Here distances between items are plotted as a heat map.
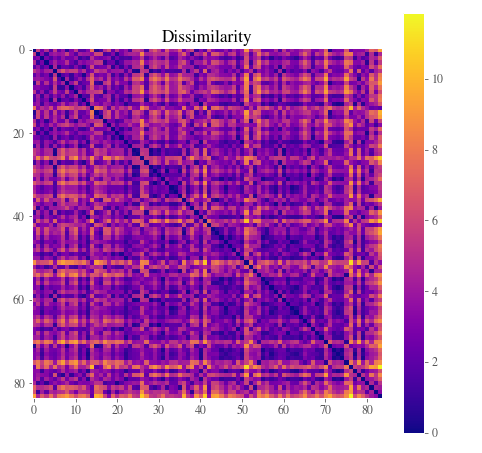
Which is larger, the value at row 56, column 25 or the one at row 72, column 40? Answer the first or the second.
the first
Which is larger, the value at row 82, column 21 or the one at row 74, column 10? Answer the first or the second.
the second
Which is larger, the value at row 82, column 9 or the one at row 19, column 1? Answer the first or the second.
the first
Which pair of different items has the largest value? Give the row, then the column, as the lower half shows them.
83, 76
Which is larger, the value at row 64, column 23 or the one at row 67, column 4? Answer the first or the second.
the first
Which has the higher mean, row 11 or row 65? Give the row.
65
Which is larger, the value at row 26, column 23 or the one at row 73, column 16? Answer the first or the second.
the first
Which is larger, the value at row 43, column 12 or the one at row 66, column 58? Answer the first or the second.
the first
